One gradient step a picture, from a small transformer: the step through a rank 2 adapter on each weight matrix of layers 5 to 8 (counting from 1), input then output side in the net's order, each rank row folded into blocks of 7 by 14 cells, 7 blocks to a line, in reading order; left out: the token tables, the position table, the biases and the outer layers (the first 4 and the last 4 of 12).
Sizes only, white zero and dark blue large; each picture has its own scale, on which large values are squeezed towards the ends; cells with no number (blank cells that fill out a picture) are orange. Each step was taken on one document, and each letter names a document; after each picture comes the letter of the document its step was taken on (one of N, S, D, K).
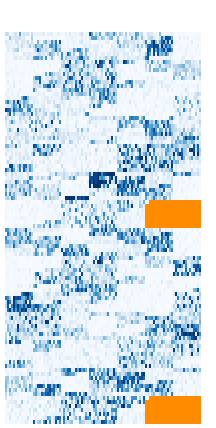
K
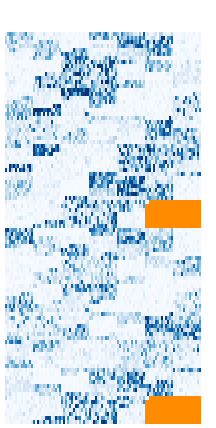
K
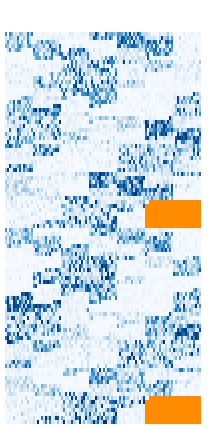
K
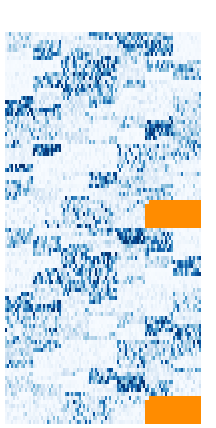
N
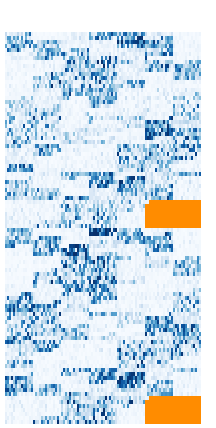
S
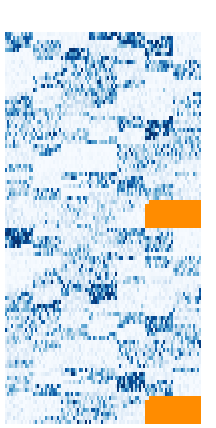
N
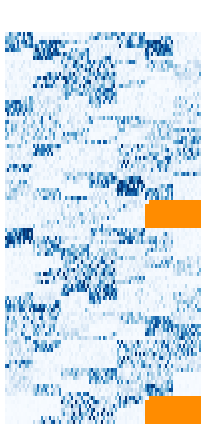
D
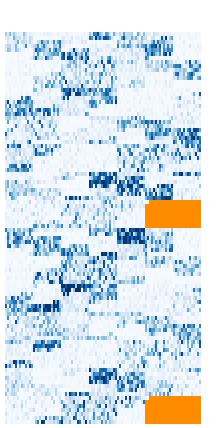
N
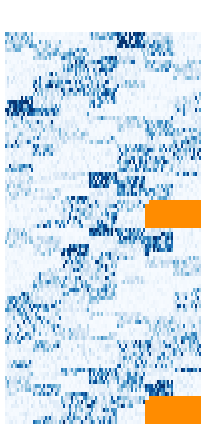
K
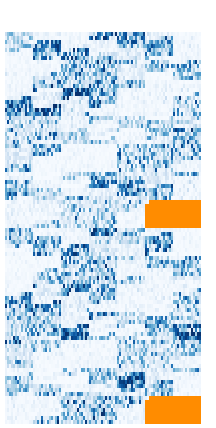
S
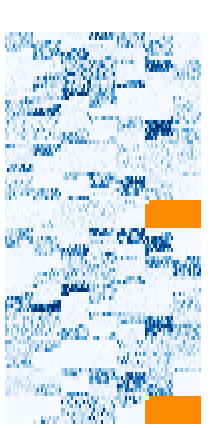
D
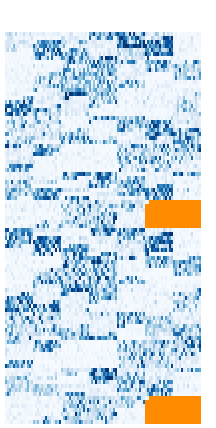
S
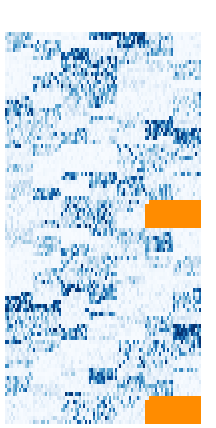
N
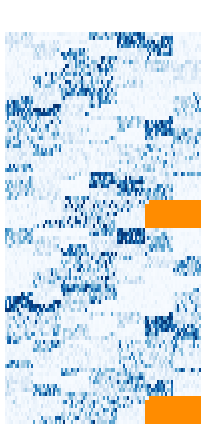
K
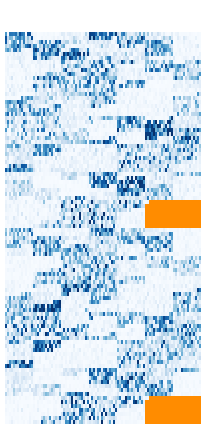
D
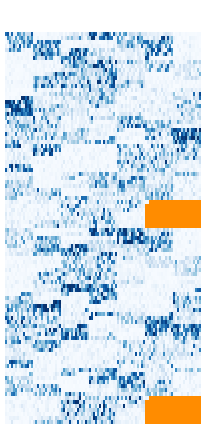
N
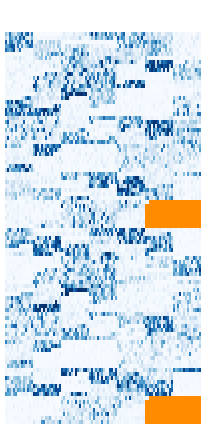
D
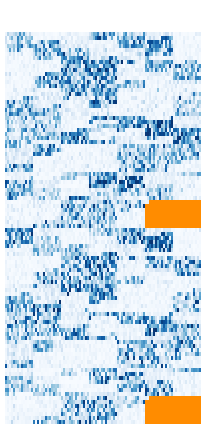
S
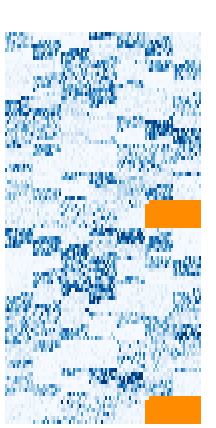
N
